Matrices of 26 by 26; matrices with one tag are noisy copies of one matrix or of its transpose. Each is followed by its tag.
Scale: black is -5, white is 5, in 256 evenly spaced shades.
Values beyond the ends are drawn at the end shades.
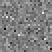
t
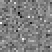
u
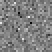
u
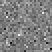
t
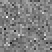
t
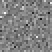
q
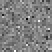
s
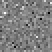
q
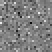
u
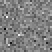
t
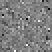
s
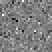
u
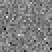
t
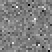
t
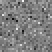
u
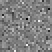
s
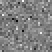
u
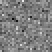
u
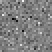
u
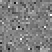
s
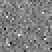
t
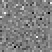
q
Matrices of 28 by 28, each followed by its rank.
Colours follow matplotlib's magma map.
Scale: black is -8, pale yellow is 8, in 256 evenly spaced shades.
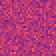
full rank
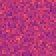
full rank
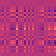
one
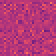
five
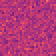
full rank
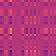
one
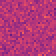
full rank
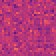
five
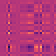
one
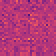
five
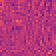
five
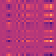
one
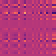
one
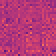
five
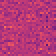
five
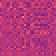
five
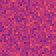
full rank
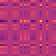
one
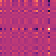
one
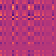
one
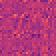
five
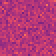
full rank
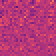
five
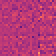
five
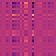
one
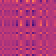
one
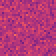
full rank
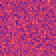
full rank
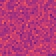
full rank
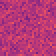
full rank
